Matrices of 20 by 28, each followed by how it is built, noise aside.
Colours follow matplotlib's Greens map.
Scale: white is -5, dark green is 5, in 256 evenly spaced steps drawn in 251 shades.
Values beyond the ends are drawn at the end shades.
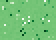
sparse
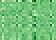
low rank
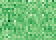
low rank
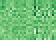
low rank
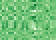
low rank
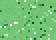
sparse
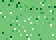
sparse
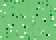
sparse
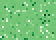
sparse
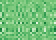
low rank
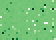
sparse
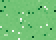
sparse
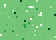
sparse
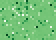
sparse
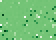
sparse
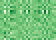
low rank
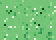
sparse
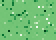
sparse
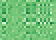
low rank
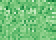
low rank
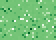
sparse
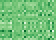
low rank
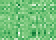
low rank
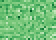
low rank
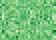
low rank
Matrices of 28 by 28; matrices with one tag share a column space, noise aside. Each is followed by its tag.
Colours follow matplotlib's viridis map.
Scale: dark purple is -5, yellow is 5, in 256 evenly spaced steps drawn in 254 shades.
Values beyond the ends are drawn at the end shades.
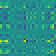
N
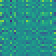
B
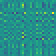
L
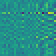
L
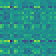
N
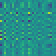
L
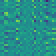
B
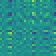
B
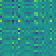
B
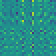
B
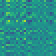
B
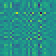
L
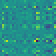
N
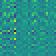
B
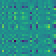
N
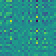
B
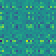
N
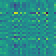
L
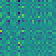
B
